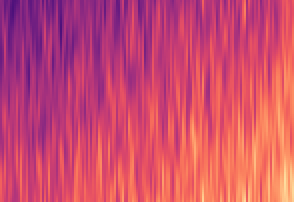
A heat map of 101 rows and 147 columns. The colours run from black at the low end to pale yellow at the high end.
There is an overall slope up to the bottom right. The ninth with the highest average is the bottom right. The grain runs up and down. The ninth with the lowest average is the top left. The values follow a bell shape.
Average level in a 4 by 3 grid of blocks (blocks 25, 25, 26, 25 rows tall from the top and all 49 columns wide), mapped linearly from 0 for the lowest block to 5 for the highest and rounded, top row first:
0 1 2
1 2 3
2 3 4
3 4 5
